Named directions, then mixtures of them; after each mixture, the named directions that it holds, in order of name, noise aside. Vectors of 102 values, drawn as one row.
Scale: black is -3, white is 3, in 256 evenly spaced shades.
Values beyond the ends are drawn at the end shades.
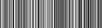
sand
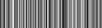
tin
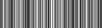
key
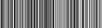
sand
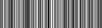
key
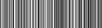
sand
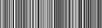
sand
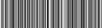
tin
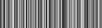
tin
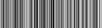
key, sand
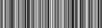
key, tin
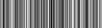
key, tin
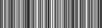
key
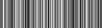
key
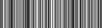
key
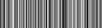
tin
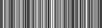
key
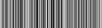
key, tin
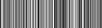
sand, tin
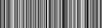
tin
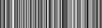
tin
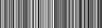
key, sand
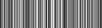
key, tin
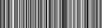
tin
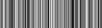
key, tin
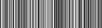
sand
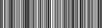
key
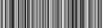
key, tin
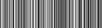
sand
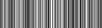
key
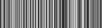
sand, tin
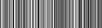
sand
